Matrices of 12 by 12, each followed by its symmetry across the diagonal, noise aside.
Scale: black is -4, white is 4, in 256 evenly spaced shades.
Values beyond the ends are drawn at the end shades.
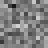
neither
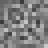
symmetric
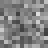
neither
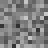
antisymmetric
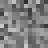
antisymmetric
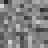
antisymmetric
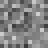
symmetric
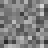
antisymmetric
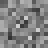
symmetric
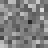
neither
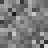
symmetric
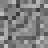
symmetric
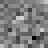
neither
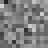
antisymmetric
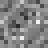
symmetric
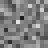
antisymmetric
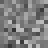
neither
